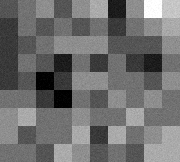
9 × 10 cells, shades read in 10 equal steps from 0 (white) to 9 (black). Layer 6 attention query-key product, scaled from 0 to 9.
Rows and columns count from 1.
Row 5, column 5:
4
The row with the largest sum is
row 4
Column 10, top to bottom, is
2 3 4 5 4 5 5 3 3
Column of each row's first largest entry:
7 1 1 4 3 4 3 6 3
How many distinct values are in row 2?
5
